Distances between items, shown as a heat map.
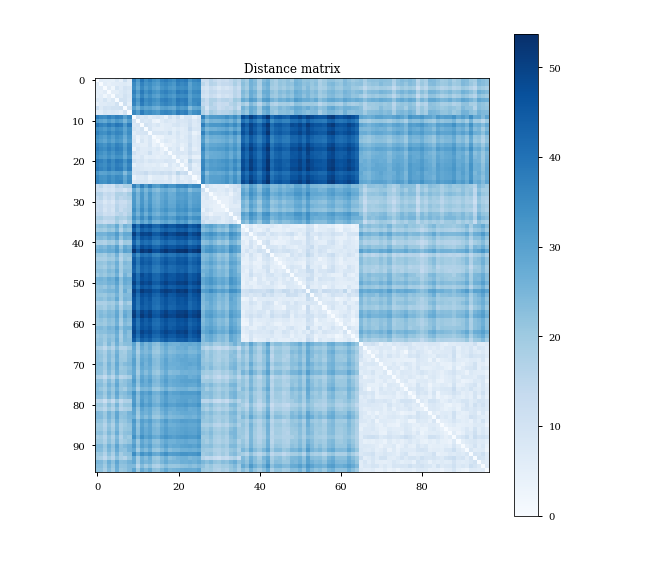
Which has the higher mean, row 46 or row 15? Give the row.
15
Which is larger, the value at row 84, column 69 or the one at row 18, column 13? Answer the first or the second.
the second
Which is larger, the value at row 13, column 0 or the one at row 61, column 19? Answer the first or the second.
the second
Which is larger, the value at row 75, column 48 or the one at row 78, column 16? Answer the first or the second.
the second
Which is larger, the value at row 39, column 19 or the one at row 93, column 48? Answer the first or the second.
the first
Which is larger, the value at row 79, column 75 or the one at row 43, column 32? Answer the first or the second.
the second
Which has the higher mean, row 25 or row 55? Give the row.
25
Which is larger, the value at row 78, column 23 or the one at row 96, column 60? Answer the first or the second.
the first
